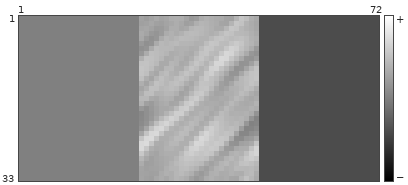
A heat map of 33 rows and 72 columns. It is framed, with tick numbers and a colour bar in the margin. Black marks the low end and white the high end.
The table splits into one row of 3 panels. Panel 1,1: middling, flat. Panel 1,2: high, slanting up to the right. Panel 1,3: low, flat.
